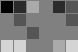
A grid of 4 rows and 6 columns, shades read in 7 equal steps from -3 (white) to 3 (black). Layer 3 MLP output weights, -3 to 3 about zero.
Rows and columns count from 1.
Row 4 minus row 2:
-2 -3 0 0 -1 -3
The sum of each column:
1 1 0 0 1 0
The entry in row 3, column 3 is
1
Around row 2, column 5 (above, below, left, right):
2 0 0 1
